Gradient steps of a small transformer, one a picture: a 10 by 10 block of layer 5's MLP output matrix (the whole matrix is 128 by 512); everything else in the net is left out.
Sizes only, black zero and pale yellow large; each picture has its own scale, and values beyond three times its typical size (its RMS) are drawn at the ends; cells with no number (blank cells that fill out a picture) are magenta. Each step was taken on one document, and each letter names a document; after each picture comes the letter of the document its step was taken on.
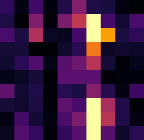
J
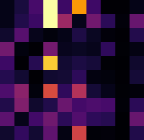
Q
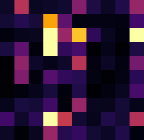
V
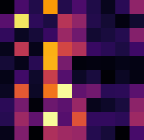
V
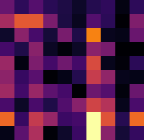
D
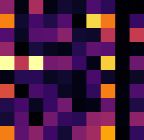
D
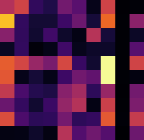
D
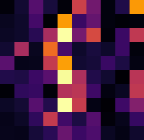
V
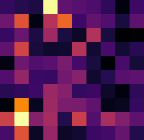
V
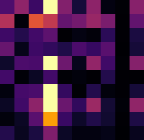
Q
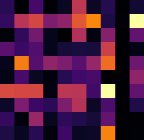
D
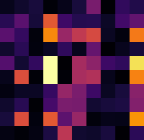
V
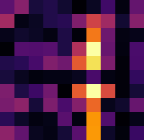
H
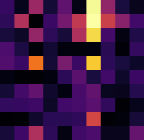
J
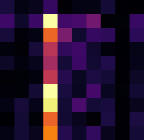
Q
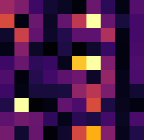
J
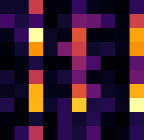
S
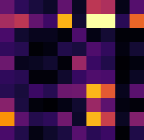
J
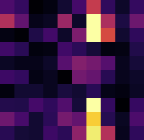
J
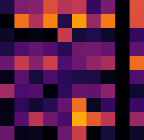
D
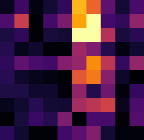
J
